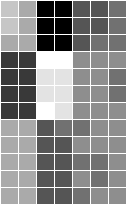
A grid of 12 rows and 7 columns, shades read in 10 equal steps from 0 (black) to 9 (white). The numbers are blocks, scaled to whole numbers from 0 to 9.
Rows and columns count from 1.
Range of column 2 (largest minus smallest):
4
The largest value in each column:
7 6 9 9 5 5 5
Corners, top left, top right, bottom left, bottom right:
7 4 6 5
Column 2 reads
6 6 6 2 2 2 2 6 6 6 6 6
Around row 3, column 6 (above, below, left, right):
3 5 3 4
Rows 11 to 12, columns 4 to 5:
3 5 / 3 4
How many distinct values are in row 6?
4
